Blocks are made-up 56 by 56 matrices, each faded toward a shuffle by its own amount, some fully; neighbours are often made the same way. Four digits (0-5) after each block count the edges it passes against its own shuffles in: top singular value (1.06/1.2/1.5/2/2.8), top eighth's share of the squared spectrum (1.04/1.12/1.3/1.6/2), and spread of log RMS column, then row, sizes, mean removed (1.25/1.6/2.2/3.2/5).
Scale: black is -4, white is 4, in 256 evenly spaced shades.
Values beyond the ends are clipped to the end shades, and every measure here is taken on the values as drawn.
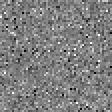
1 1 0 0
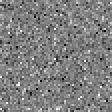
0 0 0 0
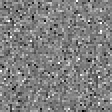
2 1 0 0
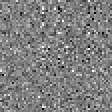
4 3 2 1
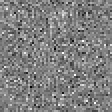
3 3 1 1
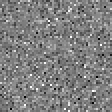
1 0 0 0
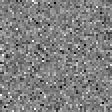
2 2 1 0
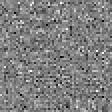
3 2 1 0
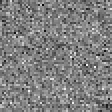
2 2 0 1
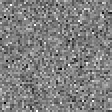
0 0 0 0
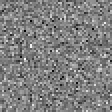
0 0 0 0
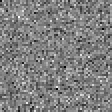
1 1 0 0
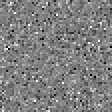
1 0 0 0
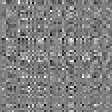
4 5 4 3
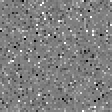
0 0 0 0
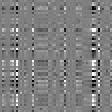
5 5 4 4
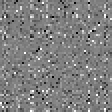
4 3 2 1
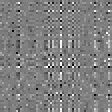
5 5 3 3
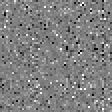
3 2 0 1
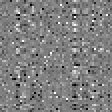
4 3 2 2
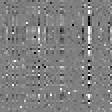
5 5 3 2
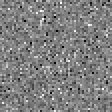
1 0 0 0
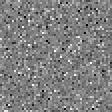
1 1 0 0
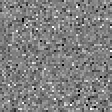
2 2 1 1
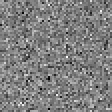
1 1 2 0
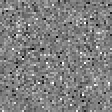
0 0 0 0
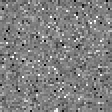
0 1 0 0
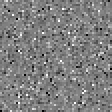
0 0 0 0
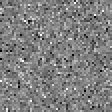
1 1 0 0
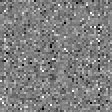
3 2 1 0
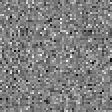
3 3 2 1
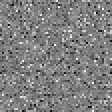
0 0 0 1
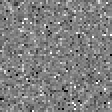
1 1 0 0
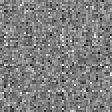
4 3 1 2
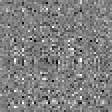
4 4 2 2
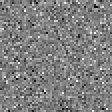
2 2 1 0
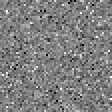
1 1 0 0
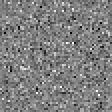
2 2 0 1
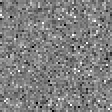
1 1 0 0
